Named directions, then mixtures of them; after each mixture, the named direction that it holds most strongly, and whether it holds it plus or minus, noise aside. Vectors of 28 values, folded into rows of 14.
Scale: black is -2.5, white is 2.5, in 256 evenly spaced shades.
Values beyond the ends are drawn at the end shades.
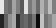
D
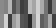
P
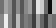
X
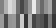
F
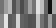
X, plus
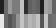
D, minus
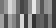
F, plus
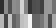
P, minus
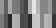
P, plus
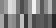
F, plus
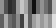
F, minus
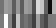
X, plus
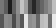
F, minus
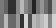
F, minus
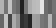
P, plus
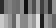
D, minus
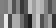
P, plus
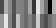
X, plus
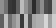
F, minus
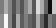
X, plus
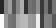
D, minus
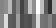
P, plus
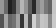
F, minus
